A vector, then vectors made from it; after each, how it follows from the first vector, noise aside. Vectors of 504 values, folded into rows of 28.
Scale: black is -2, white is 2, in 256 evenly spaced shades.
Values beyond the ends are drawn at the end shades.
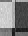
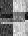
wrapped around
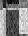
wrapped around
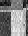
wrapped around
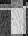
wrapped around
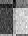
reversed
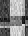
wrapped around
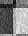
reversed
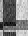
wrapped around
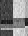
wrapped around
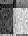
reversed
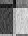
reversed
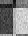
reversed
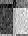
reversed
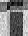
wrapped around
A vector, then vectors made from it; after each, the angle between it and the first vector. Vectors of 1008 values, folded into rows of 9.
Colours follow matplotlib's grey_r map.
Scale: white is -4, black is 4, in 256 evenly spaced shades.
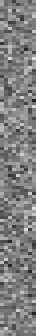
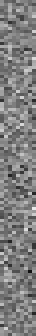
nearly parallel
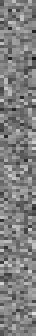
nearly opposite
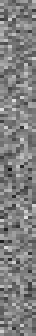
partly aligned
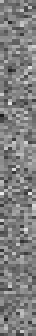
partly aligned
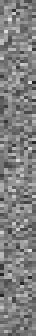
orthogonal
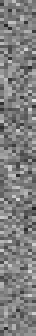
nearly opposite
